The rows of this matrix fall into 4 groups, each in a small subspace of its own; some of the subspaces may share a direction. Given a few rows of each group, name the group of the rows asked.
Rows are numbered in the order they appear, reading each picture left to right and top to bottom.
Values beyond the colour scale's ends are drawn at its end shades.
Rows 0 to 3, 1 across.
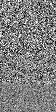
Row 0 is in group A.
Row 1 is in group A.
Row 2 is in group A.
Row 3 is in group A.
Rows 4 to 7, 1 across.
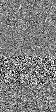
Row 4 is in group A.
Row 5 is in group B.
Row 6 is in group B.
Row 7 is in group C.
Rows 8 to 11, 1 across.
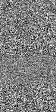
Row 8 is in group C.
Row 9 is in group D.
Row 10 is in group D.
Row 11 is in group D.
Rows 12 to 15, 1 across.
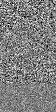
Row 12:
D
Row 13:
C
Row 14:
D
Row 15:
D
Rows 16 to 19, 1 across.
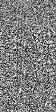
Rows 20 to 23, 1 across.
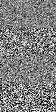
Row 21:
C
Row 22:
A
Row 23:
D
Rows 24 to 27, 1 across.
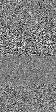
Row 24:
A
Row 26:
A
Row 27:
C
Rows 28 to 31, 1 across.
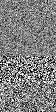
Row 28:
D
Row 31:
B
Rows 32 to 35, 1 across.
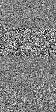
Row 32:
B
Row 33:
B
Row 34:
D
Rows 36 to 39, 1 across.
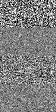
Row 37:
A
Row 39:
A
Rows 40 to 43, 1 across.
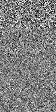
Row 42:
A
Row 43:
A
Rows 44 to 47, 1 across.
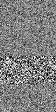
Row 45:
D
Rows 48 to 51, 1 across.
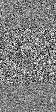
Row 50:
C
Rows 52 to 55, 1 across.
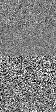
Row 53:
B
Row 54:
D
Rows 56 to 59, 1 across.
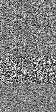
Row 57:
A
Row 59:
D
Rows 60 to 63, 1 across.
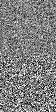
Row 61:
D
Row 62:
A
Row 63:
B
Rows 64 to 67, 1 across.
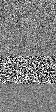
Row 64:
B
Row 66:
C
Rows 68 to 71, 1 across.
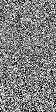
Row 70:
D
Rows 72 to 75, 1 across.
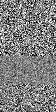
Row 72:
A
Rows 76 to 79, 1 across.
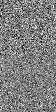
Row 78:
B
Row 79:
A
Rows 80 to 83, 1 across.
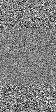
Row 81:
A
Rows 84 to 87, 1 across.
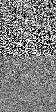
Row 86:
B
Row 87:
D
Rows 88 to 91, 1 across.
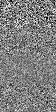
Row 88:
C
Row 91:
C
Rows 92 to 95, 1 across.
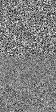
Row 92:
D
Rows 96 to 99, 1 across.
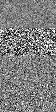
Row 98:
A
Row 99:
D
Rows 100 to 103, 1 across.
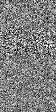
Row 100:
C
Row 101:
C
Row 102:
C
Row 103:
A
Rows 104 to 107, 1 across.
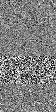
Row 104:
A
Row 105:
D
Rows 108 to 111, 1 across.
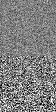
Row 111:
D
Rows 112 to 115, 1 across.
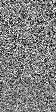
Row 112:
A
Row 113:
D
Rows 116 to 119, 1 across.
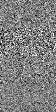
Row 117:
B
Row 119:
B
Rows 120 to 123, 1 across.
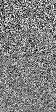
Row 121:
A
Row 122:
D
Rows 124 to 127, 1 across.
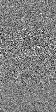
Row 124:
D
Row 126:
B
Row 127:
B
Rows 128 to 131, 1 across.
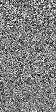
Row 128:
C
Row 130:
B
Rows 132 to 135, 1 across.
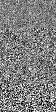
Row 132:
A
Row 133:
C
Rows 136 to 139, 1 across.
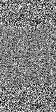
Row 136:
A
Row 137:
A
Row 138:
D
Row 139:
A
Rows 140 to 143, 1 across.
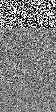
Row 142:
C
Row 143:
A
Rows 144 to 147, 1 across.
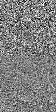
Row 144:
B
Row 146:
D
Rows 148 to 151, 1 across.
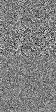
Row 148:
B
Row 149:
B
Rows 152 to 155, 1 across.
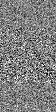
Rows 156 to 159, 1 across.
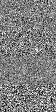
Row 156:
D
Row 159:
D
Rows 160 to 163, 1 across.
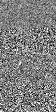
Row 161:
D
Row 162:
A
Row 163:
B
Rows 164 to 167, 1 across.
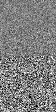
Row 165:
D
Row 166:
D
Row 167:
A
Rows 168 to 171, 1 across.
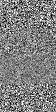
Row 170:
B
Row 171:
D
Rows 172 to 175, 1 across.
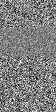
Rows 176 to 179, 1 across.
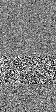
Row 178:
B
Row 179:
D
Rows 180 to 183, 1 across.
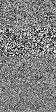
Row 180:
C
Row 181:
C
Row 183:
A
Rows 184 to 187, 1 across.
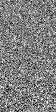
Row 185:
C
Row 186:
A
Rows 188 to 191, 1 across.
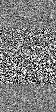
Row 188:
D
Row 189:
B
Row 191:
C
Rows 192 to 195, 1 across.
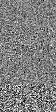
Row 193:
D
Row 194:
A
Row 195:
D
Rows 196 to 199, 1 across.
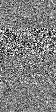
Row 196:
D
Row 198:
B
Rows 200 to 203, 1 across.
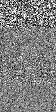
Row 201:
B
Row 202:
D
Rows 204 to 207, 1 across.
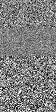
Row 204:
A
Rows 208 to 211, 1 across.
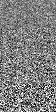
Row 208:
C
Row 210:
C
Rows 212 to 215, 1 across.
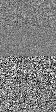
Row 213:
A
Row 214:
A
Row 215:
A
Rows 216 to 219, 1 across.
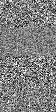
